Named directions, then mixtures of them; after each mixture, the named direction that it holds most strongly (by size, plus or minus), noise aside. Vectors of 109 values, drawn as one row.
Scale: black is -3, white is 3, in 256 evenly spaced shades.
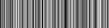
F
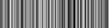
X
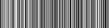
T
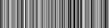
X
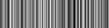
X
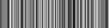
X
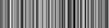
X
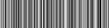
F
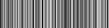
F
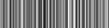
X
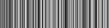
F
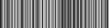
X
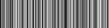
F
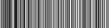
T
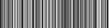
F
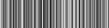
X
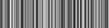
X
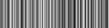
X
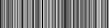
F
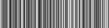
X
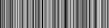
F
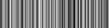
X
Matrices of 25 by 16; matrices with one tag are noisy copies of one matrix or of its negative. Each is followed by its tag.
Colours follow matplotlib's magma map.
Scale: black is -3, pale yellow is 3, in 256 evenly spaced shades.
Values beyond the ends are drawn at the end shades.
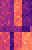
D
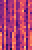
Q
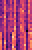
Q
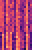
Q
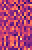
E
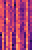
Q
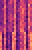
Q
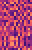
E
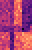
D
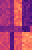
D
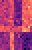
D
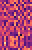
E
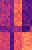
D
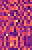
E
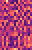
E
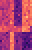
D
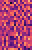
E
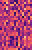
E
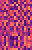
E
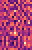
E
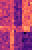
D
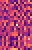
E
